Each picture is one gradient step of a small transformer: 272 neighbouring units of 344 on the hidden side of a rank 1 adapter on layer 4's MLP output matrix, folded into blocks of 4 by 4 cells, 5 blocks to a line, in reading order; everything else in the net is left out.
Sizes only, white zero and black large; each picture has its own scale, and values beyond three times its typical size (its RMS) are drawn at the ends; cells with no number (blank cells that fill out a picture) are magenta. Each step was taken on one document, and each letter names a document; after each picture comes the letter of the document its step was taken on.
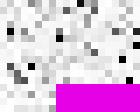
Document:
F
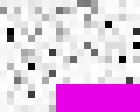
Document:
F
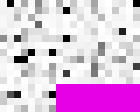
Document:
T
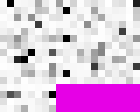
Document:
T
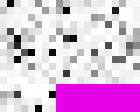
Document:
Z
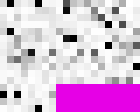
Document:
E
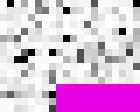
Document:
T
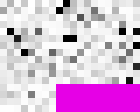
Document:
E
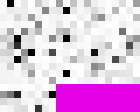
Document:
Z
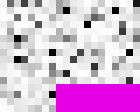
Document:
T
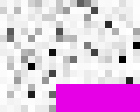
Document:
F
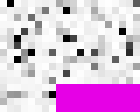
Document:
Z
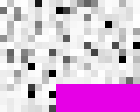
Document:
F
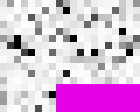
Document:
Z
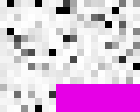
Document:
E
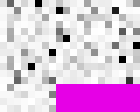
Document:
F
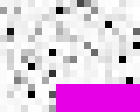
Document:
F
